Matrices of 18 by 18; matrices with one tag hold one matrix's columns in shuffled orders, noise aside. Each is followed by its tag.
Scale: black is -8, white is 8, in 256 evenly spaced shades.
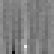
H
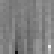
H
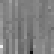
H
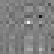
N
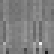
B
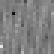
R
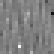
R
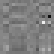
N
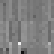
B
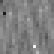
R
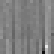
H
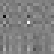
N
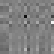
N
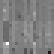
B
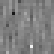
R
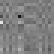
N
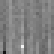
H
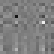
N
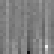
H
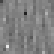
R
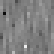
R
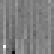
H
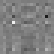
N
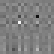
N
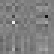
N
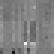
B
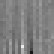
H
